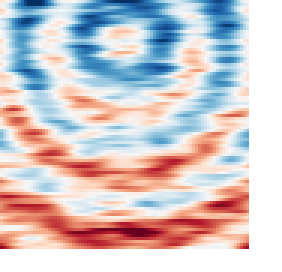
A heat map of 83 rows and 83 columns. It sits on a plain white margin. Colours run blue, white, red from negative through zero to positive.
Lone odd cells: none. Slope: up to the bottom. Ninth with the lowest average: top middle. Rings: centred on the top middle. Ninth with the highest average: bottom middle.
